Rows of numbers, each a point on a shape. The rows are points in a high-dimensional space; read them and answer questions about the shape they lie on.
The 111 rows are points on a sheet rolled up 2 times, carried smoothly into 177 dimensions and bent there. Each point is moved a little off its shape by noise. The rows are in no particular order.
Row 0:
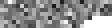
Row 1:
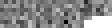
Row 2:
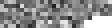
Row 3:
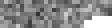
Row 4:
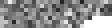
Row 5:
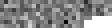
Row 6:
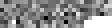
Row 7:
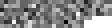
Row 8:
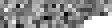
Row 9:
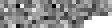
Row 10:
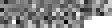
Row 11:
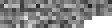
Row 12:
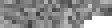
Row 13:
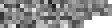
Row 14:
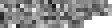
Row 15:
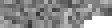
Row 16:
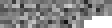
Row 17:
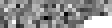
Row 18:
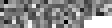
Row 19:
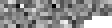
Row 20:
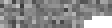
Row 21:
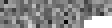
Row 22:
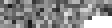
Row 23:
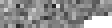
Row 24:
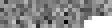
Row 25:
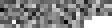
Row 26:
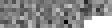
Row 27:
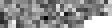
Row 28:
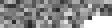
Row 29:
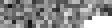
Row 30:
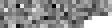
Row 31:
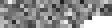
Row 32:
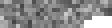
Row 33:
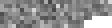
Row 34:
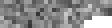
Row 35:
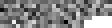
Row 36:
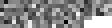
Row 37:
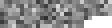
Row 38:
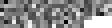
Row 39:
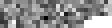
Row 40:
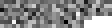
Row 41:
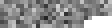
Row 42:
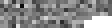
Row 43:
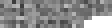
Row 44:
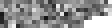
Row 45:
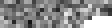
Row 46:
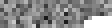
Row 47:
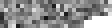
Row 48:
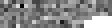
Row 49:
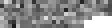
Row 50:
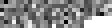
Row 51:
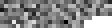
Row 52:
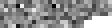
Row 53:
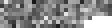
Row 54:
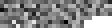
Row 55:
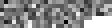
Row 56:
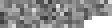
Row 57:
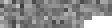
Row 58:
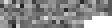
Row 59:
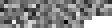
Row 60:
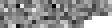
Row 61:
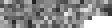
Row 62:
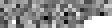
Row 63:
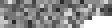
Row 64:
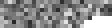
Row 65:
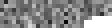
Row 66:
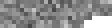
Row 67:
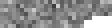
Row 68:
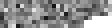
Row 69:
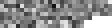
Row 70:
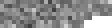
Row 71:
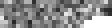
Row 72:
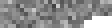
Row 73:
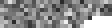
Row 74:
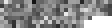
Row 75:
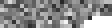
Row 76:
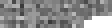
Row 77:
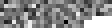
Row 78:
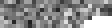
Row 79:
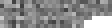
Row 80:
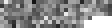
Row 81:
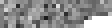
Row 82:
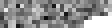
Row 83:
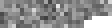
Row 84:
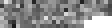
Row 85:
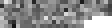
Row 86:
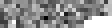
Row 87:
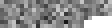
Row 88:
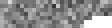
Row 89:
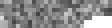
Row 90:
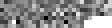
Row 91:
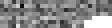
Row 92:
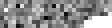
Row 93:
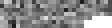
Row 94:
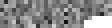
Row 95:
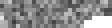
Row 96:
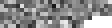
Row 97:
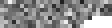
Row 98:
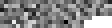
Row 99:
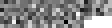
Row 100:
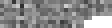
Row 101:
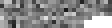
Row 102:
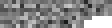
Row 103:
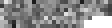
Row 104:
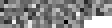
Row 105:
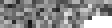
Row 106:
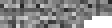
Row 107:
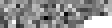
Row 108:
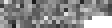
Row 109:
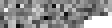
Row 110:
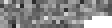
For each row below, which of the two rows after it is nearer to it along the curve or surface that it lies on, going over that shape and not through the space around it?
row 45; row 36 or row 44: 44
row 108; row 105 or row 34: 105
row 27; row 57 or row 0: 0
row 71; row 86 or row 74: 74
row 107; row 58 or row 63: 63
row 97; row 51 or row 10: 10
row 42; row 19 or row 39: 19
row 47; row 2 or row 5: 2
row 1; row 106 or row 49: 106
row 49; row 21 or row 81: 21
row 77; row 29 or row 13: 13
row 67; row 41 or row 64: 41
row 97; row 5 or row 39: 39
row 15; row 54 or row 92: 92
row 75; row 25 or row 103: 103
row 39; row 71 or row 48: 71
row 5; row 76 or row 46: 46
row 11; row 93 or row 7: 93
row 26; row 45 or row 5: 5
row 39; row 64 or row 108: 64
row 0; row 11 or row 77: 11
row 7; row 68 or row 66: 68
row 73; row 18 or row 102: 102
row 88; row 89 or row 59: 89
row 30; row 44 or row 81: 44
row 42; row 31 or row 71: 71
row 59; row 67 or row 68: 68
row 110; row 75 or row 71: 71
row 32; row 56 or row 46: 56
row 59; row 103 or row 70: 103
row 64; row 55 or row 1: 1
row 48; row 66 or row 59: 66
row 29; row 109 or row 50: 109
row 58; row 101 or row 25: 101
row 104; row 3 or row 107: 107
